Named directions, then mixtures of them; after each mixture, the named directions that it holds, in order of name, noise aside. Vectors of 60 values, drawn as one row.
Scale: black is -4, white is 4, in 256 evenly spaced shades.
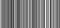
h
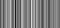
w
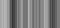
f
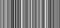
f, h, w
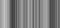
f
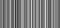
h, w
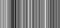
f, h, w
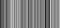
f, h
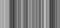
f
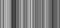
f, w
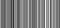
h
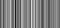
w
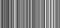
f, h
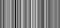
w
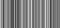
f, h, w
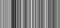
f, w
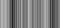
f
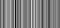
w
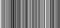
f, h
